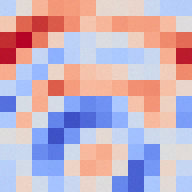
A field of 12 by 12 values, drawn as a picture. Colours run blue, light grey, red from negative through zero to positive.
Seam: horizontal, 50% of the way down, the top part higher. Ninth with the highest average: top left. Rings: centred on the bottom middle. Odd rows or columns: none.
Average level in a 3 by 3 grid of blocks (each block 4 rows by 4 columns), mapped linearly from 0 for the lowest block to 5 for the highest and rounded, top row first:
534 / 213 / 020
